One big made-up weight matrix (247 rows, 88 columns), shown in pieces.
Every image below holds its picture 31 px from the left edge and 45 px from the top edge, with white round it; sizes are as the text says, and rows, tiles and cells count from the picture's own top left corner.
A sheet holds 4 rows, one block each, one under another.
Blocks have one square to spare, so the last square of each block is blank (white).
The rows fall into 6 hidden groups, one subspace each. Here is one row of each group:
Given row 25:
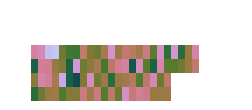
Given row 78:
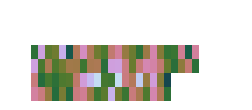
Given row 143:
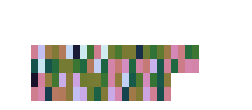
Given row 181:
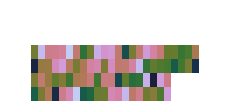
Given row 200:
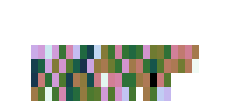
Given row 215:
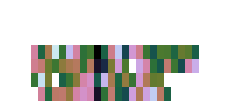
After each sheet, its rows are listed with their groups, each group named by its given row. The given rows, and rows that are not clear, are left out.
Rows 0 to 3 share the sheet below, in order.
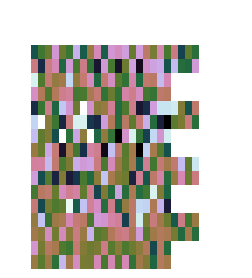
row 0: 143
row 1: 200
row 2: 25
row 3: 181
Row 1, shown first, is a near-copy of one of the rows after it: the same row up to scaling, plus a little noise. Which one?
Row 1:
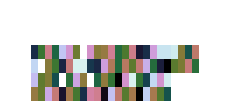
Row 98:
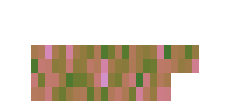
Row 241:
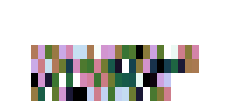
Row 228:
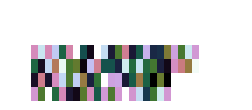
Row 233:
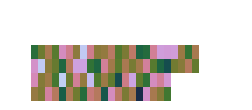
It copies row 233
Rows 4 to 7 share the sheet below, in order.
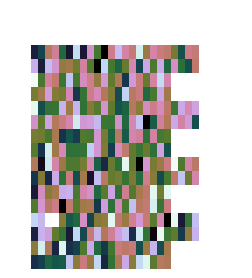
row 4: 143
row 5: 143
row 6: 181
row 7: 25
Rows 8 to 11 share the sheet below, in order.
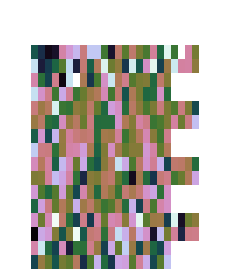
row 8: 25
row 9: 215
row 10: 78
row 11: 25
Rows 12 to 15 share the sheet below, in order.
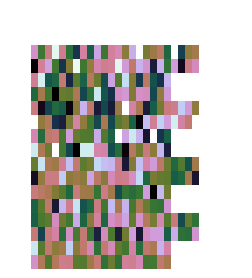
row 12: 25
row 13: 181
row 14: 181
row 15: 143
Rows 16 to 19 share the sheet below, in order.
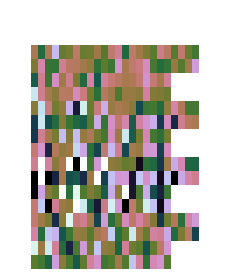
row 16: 215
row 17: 143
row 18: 143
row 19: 215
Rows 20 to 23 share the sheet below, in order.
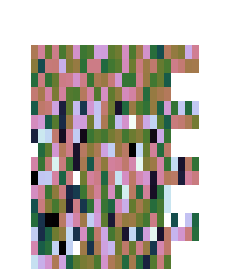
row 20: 200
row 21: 78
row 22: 25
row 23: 25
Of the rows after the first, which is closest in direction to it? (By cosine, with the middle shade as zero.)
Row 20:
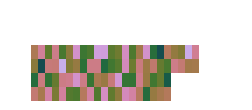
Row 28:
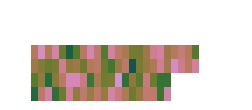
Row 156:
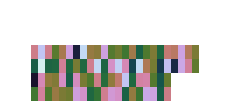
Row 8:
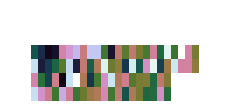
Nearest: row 28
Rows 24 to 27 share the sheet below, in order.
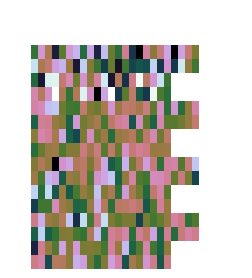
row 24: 25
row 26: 215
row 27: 143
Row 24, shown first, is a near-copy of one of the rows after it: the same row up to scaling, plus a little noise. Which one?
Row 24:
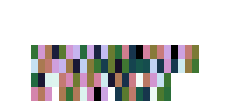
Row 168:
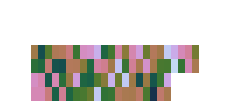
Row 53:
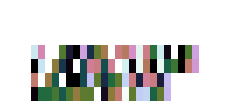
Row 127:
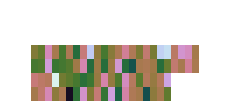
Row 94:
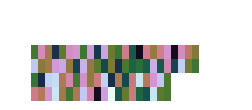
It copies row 94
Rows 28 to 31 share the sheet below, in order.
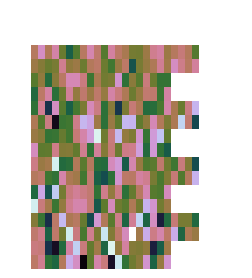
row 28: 215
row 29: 78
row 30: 215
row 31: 25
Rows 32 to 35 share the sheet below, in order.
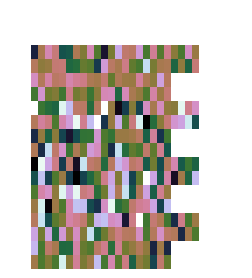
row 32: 143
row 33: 143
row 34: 143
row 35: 181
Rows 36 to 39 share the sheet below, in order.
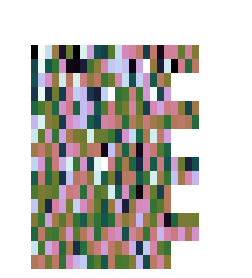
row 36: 143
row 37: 200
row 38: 143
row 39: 200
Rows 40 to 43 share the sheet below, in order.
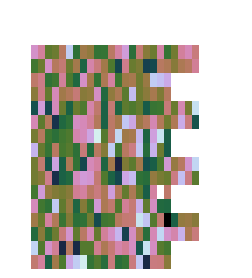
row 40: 78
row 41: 78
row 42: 78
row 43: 200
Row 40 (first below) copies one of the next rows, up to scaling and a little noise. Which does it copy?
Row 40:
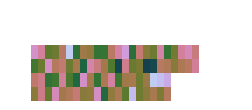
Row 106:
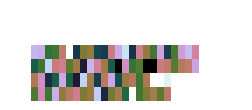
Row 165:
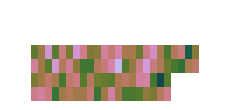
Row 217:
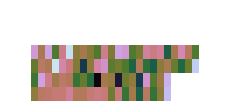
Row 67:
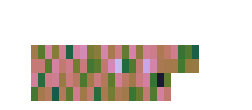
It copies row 106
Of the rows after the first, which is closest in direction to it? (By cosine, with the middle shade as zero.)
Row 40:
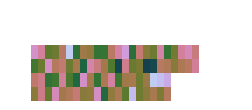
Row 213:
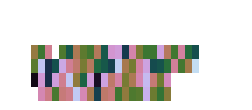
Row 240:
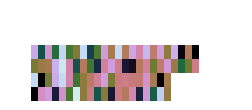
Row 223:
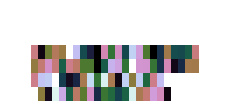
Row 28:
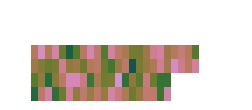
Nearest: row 223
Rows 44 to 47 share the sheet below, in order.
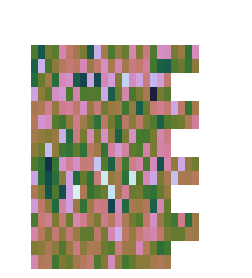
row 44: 215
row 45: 200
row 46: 25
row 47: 78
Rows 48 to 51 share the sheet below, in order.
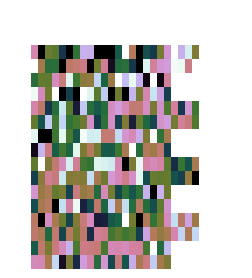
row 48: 181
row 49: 78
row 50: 181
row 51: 181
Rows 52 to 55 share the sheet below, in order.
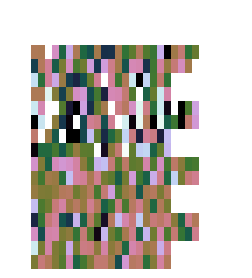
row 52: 200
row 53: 25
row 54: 143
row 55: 143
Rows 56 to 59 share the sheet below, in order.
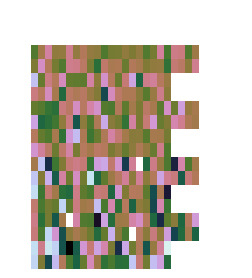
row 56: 200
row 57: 25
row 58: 181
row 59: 215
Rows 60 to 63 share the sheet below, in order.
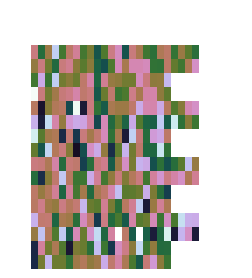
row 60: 215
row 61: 143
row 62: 200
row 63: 143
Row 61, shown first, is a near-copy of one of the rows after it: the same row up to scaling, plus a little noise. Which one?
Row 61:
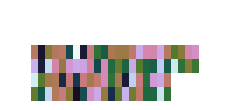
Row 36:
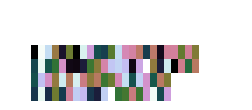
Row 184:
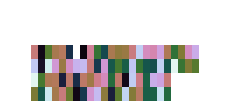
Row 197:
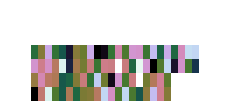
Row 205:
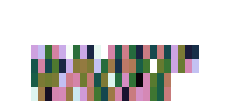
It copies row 184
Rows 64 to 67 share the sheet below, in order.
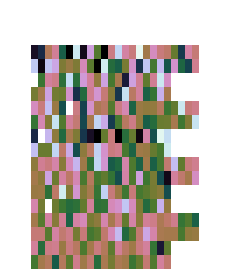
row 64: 143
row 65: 78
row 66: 200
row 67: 78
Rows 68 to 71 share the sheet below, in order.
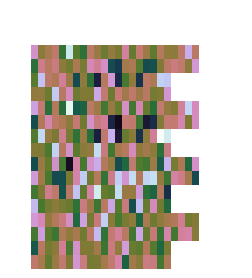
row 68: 78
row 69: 78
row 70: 78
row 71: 143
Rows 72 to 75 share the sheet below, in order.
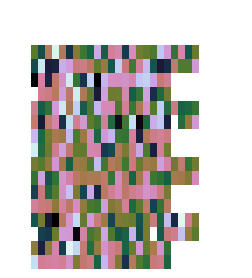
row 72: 215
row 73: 143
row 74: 215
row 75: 25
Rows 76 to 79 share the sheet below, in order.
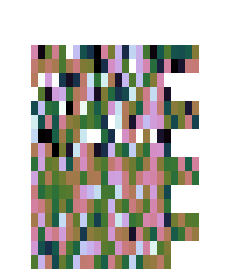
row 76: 215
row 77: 78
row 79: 78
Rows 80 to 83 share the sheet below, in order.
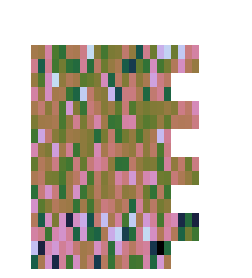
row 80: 25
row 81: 78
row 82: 78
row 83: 78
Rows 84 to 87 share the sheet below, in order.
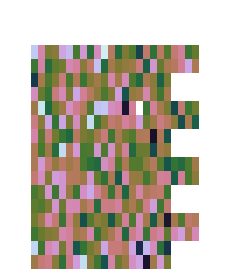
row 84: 143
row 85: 181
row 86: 25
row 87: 200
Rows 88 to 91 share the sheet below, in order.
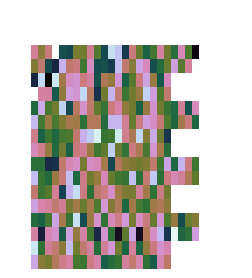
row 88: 215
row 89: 78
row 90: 25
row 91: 143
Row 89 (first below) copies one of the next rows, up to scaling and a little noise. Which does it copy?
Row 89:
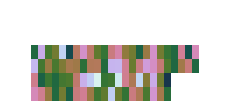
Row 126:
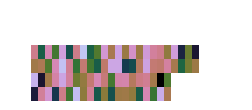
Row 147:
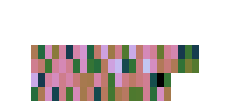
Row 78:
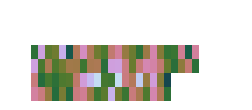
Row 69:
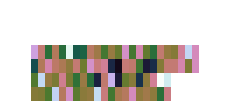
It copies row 78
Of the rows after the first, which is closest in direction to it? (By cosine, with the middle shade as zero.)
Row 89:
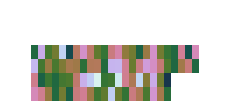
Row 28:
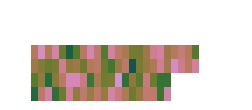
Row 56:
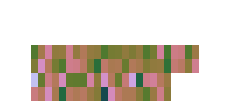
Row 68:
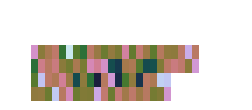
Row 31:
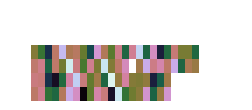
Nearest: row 28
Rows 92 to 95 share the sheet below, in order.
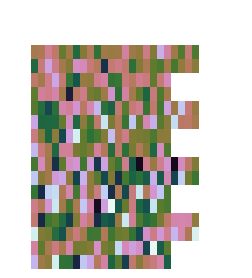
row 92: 25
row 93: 25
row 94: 25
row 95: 181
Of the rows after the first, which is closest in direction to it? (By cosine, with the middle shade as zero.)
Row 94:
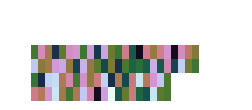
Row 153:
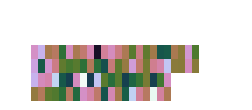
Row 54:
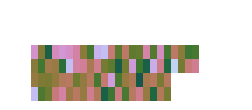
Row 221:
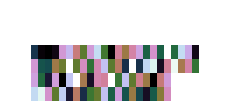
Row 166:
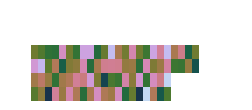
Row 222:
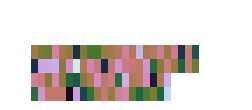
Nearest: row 153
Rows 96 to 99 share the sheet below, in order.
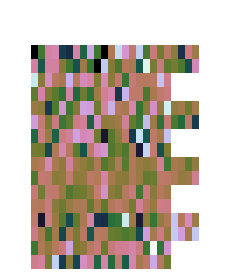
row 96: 143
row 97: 200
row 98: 200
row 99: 181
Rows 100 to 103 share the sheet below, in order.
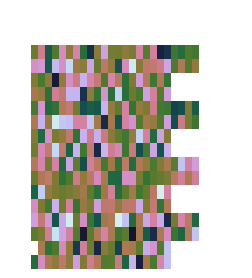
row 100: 25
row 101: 25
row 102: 78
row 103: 78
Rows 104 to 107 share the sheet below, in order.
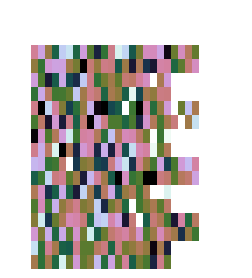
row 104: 78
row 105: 181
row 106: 78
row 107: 181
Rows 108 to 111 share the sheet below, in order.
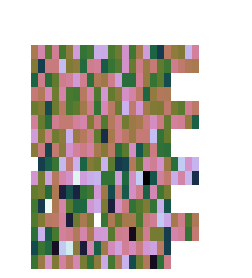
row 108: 200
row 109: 200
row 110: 143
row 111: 215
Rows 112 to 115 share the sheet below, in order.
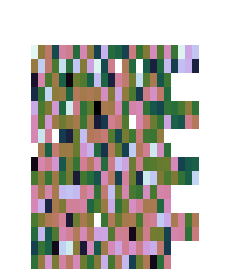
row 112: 143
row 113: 215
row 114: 143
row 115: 215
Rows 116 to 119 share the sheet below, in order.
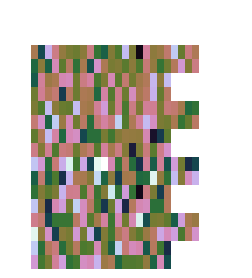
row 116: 181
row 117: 78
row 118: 143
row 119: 181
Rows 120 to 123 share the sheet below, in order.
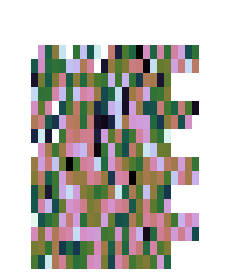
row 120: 143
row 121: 215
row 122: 215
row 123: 143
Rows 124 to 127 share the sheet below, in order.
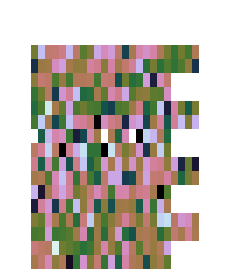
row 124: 181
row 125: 200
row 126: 78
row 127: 25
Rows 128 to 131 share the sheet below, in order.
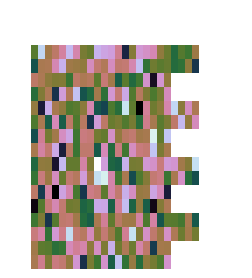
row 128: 181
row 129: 181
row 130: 215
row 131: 25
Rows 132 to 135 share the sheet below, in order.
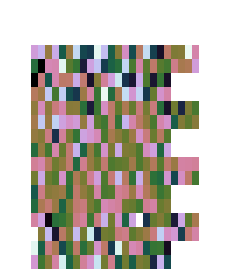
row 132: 200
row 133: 25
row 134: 143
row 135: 181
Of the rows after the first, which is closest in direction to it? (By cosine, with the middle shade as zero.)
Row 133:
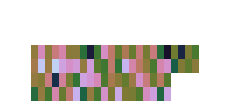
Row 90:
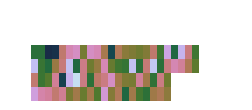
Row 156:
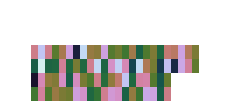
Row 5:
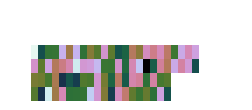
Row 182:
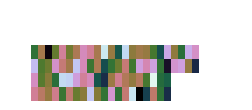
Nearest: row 156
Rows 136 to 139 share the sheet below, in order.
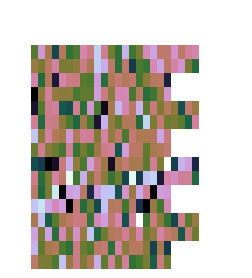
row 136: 215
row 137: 143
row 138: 25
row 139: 181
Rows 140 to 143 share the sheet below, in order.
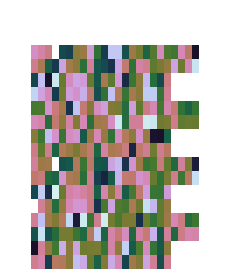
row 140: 215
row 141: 78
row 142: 215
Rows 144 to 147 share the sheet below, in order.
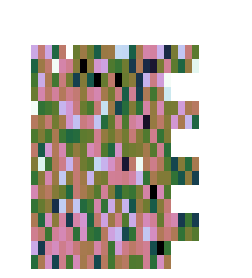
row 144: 78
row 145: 143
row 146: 181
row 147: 78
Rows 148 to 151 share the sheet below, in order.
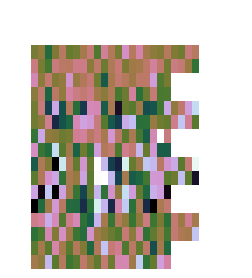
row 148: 200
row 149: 78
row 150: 215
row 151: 200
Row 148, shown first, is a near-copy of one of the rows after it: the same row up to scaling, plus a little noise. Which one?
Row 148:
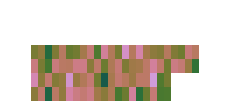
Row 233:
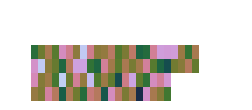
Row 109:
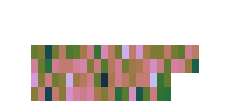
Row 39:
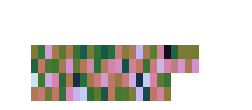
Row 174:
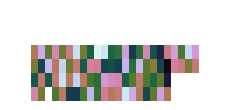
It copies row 109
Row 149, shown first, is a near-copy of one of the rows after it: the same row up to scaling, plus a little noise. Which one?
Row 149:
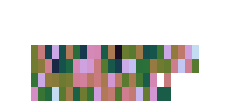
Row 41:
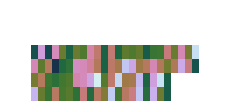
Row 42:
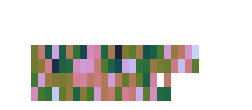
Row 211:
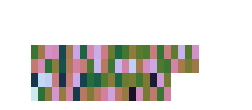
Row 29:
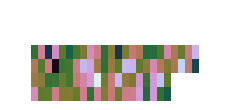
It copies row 42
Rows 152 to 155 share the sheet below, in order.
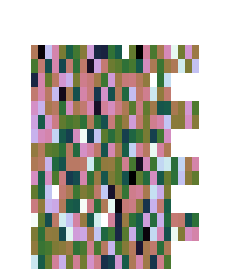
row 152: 181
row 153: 215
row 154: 25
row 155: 143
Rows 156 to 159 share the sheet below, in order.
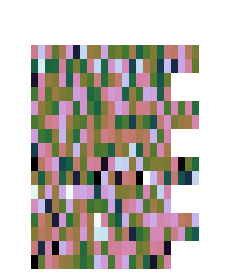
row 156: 143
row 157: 78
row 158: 143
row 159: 215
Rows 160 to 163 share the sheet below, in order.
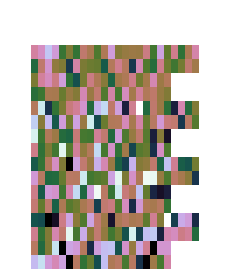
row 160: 25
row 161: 181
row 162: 78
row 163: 25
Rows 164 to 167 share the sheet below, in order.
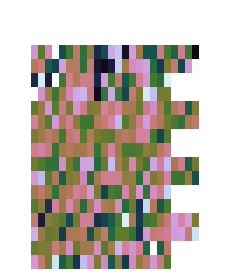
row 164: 215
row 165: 78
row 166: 200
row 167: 181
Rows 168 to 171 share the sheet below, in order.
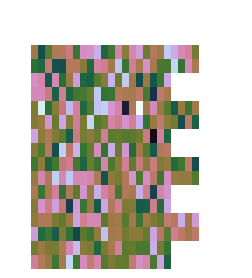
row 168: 25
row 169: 181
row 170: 25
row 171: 25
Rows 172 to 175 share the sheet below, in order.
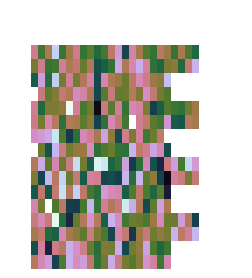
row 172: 215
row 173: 215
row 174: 200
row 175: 215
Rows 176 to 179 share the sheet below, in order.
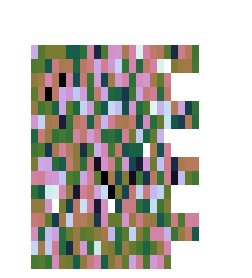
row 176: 200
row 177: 200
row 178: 25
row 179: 215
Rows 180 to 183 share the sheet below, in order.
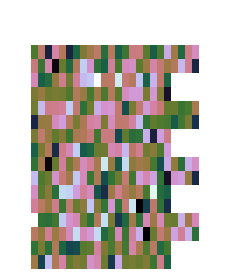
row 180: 78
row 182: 200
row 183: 143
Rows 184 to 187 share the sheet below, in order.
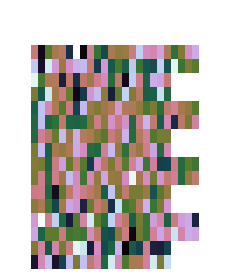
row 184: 143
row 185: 143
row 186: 25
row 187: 215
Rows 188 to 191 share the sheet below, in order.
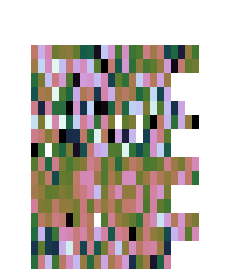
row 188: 25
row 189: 143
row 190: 78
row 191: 215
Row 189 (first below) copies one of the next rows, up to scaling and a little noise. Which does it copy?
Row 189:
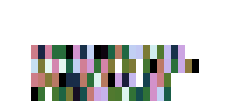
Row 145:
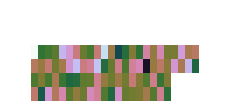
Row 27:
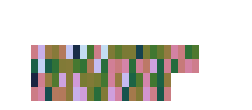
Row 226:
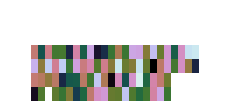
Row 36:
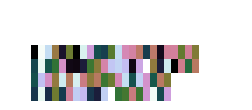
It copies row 226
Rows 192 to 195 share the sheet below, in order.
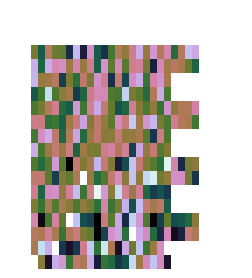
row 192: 143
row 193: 78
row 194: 78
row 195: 215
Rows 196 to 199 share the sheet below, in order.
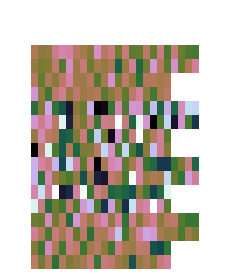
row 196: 143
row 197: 143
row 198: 215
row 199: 78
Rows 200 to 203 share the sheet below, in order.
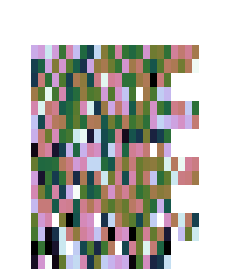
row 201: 215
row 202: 25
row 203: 215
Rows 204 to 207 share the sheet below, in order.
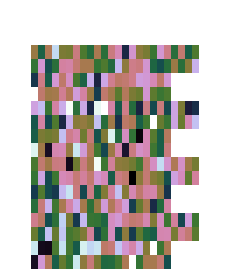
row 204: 215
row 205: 143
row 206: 215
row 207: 78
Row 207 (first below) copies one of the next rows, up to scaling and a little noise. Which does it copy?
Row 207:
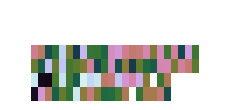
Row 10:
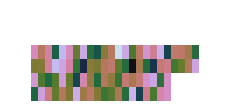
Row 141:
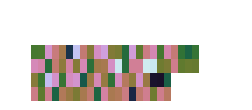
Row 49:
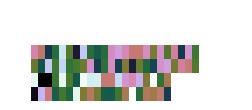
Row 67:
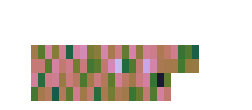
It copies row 49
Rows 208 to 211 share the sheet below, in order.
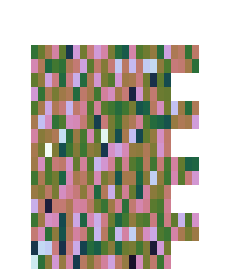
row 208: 78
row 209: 200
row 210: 143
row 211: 78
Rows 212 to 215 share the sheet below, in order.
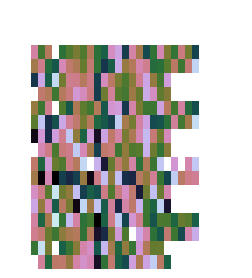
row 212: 215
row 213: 215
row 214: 25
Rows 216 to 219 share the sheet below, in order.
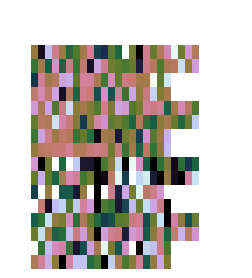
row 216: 181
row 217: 78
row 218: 215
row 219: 200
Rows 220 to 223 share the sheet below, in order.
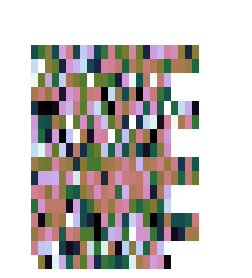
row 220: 200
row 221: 25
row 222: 25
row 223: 215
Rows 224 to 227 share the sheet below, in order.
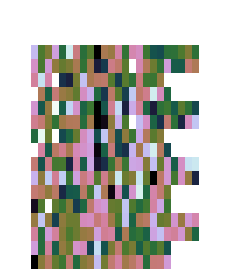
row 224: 215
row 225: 215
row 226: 143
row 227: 215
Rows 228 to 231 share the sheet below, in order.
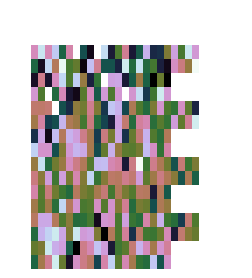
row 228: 200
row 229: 215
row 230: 181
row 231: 25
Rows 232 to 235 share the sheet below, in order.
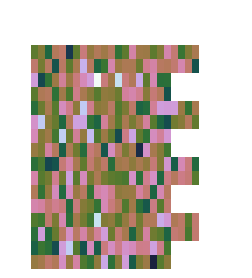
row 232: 78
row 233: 200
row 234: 25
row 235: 215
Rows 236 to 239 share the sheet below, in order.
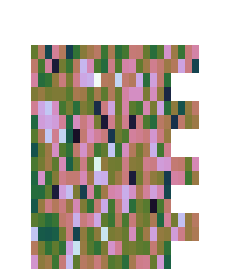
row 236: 78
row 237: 25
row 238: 215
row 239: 25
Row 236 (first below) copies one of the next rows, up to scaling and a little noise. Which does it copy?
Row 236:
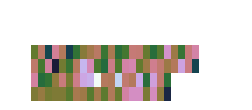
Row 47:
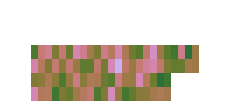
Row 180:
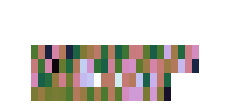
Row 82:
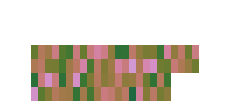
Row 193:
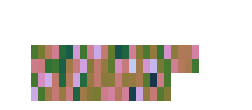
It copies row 180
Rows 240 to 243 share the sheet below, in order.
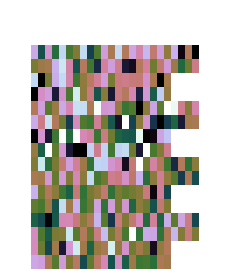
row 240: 78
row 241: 200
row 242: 181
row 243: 25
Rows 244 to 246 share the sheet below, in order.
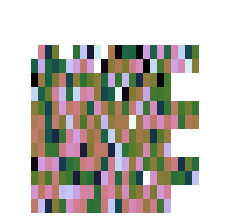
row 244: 143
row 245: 25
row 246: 143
